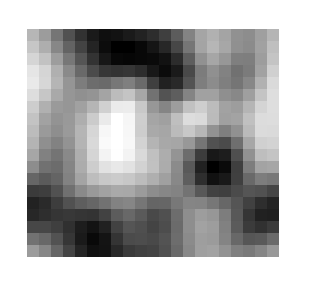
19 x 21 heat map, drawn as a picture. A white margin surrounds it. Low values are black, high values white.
No row or column stands out. The ninth with the highest average is the centre. There are no lone odd cells.
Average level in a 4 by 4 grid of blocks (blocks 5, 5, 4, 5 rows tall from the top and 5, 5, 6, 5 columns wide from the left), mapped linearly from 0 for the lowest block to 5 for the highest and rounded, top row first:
3013 | 4534 | 2522 | 1121
